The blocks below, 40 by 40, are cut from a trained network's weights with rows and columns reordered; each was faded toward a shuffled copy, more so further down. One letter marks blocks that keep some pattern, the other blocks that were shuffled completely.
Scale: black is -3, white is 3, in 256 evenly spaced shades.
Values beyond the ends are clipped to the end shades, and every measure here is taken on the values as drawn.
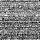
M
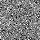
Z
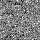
Z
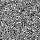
Z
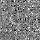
M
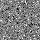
Z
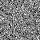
Z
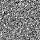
Z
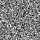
Z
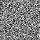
M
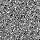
Z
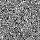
Z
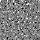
M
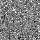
Z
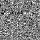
M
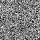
Z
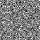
M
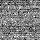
M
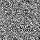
M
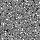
Z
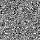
M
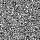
Z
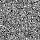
Z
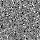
Z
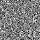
M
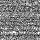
M
